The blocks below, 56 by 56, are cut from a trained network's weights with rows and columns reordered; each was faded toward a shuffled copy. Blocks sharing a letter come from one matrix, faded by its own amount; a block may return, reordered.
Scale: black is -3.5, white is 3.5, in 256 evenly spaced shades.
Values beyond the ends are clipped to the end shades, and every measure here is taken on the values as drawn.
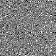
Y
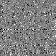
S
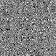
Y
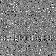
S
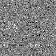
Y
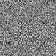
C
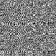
C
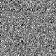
Y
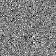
Y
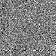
Y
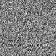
C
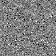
Y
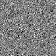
Y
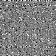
S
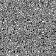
Y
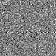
Y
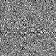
Y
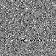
Y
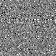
S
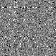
Y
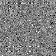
S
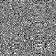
Y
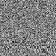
C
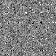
Y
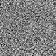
C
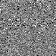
S
